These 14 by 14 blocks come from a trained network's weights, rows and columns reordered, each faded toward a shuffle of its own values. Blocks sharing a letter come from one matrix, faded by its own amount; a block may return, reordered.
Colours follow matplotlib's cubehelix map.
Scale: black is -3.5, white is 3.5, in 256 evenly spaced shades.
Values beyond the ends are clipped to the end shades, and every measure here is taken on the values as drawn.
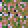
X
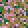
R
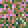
R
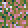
X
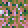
R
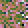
X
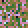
X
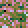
R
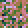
X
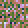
R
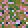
R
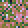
R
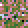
X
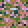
X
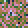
R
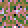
X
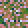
R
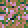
R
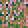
X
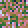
X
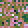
X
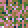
R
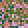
R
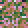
R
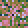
R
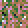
X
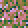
X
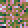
R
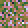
X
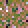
X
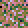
R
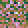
R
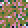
X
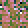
X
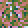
R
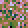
X
